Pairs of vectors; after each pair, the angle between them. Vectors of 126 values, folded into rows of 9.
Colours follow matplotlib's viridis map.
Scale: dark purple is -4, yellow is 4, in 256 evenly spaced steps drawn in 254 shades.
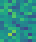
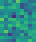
partly opposed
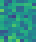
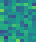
nearly parallel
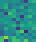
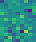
partly opposed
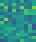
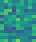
partly opposed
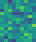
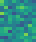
partly aligned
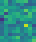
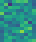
partly aligned
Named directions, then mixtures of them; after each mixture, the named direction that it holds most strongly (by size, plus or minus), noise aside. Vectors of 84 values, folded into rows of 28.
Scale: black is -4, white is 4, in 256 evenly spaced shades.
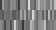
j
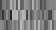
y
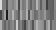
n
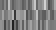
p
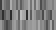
y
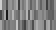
n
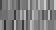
j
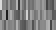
n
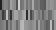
y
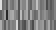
n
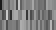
y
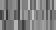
j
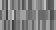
p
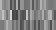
y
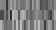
y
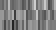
p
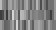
n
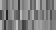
n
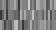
j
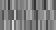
p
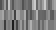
p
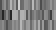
y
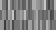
p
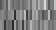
p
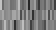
j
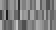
n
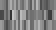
y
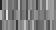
n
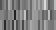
p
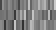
j
